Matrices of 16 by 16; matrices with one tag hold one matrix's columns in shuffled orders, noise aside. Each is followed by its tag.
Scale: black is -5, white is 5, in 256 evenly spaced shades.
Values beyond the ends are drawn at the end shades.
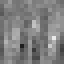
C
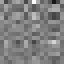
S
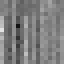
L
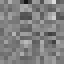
S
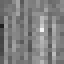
L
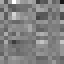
S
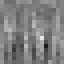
C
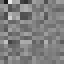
S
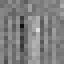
L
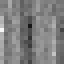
L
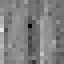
L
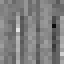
L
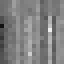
L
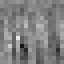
C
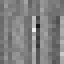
L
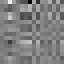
S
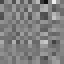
S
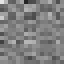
S
